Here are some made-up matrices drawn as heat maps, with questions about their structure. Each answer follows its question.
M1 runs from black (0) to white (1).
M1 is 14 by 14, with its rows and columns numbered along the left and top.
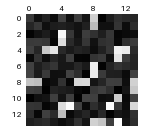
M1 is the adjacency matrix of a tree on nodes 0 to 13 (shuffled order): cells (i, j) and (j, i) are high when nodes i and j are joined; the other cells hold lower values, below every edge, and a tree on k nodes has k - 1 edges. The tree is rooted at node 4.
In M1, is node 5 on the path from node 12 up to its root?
no
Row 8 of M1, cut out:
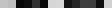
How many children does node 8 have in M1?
4
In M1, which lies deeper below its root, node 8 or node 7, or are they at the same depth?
node 7
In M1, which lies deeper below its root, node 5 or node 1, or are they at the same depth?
node 1
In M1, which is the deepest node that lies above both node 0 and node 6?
8
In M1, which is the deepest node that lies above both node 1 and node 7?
8
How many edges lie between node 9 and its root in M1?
3
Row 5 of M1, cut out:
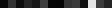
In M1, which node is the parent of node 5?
11
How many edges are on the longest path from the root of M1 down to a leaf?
4
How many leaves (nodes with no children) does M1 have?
10
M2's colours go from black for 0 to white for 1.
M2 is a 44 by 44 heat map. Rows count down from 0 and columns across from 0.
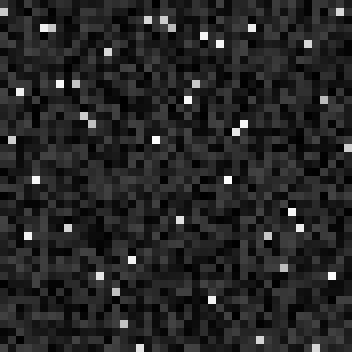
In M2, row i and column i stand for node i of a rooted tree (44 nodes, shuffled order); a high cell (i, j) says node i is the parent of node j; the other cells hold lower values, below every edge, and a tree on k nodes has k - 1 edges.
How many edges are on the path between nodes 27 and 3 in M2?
2
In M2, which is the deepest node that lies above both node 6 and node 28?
3
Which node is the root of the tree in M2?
34
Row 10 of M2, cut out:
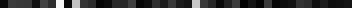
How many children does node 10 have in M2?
3
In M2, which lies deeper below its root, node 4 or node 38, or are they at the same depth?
node 4
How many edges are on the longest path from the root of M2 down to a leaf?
24
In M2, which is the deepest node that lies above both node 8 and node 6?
3
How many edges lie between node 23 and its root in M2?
2
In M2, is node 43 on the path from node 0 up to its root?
yes
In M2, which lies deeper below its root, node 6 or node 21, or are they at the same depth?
the same depth
